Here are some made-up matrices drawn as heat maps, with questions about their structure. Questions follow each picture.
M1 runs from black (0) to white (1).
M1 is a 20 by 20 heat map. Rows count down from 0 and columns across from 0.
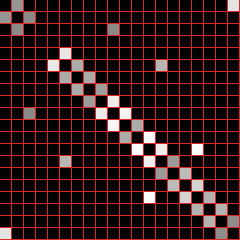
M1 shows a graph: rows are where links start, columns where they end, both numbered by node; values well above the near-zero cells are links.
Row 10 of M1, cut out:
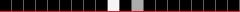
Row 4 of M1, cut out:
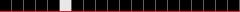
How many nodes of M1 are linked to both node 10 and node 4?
0
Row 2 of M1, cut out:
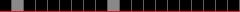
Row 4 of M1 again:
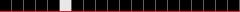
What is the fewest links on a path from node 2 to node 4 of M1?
6
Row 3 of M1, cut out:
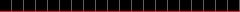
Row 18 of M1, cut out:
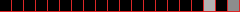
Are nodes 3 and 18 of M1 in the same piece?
no
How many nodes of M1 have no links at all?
1
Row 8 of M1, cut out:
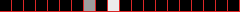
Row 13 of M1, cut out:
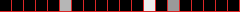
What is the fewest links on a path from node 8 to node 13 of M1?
4
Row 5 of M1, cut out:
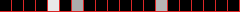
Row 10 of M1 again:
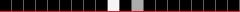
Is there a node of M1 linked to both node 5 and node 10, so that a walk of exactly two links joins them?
no
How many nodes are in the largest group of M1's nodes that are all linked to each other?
2
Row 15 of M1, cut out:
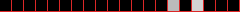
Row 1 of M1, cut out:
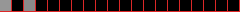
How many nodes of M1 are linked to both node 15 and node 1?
0
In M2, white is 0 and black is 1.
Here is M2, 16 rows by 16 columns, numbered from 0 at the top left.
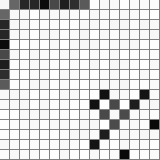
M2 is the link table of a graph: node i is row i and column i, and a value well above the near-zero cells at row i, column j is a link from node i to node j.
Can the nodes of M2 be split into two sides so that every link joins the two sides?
yes
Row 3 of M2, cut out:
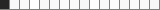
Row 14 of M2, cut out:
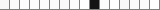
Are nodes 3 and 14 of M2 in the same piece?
no
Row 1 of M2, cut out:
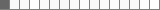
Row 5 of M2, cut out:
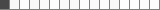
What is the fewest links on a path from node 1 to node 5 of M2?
2
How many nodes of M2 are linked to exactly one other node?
11
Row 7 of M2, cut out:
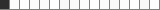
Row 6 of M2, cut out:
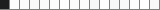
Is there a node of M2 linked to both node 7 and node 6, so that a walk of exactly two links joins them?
yes
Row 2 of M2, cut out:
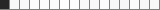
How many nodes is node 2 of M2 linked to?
1
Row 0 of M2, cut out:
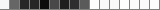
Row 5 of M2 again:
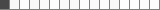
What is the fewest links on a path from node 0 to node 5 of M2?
1
